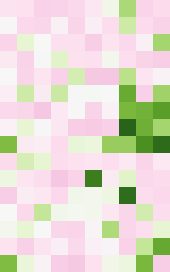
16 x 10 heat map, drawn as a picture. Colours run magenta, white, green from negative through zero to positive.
Ninth with the highest average: middle right. Stripes: none. Histogram: skewed, a long tail of high values. Odd patch: higher, in the middle right.
